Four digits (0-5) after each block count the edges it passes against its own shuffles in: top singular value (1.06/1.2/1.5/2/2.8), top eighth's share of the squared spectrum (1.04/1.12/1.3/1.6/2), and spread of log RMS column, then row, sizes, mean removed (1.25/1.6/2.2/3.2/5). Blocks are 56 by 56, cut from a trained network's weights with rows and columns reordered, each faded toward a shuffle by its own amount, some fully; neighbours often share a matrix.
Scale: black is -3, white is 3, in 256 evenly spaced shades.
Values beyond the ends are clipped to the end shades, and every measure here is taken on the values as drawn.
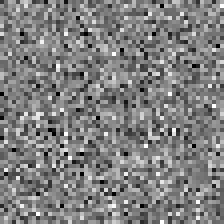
2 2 1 0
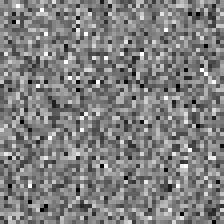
2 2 1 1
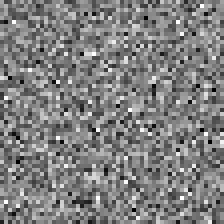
2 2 0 0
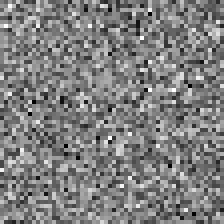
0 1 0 0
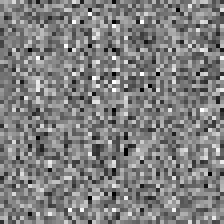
4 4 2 1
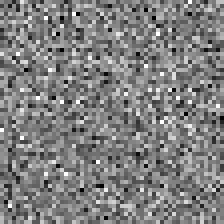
1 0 0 0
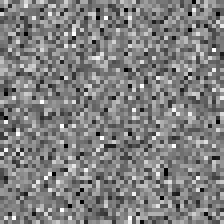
1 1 0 0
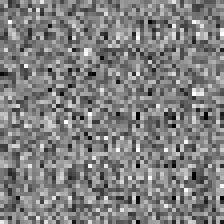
4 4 2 2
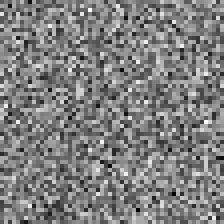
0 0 0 0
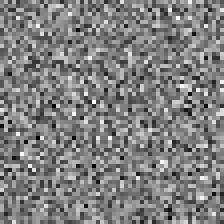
2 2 0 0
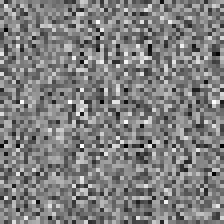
3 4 2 2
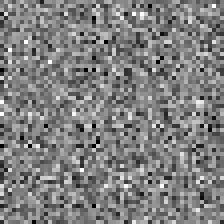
3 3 1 2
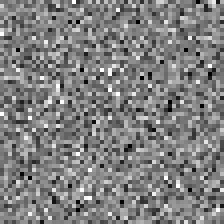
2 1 0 0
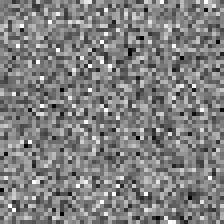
0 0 0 0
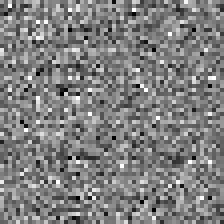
3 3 1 1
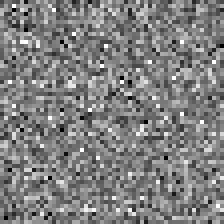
2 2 0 1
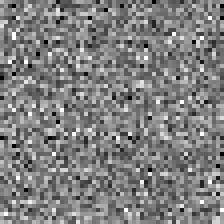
2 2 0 0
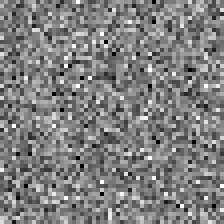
0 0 0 0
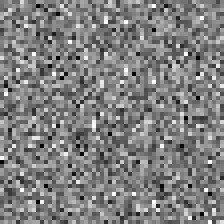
0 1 0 0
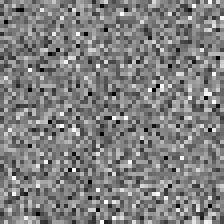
1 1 0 0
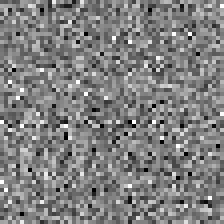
2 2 0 1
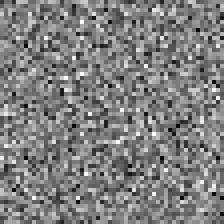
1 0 0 0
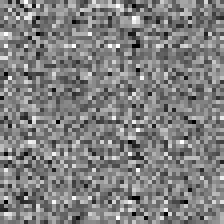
3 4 2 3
